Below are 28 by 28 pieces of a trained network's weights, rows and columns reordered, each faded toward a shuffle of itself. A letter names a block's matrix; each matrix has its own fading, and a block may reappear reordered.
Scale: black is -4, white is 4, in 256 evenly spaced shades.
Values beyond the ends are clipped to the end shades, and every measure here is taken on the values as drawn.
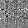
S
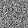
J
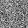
J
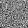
J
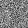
J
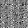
S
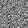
J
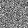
J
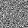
J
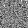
J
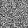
J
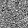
J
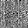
S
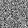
J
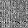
S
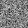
J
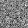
J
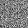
J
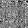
S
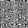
S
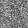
J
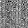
S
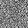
J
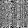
S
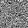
J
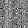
S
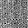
S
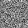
J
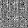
S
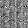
S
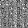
S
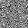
J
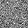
J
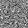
J
